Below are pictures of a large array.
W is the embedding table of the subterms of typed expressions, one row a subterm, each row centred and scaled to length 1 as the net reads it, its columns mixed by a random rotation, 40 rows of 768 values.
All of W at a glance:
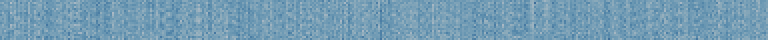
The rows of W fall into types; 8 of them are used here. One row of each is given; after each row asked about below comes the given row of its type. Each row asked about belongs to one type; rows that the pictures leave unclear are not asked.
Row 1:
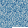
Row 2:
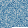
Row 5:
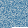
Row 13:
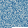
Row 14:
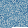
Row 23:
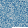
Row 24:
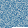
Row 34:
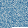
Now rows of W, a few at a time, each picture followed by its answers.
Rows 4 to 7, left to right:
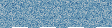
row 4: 1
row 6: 5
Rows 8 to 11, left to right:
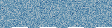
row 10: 24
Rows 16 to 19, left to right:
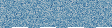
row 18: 34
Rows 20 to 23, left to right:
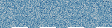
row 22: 5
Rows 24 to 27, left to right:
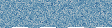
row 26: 2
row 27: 1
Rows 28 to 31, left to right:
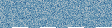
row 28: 5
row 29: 14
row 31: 34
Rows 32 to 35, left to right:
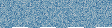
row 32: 24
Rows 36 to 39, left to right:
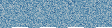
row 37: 23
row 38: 13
